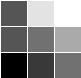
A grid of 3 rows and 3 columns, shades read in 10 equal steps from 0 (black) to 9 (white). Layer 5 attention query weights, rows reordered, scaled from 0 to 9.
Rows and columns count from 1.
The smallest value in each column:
0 2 4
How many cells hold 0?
1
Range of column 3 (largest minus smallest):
5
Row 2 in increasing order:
3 4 6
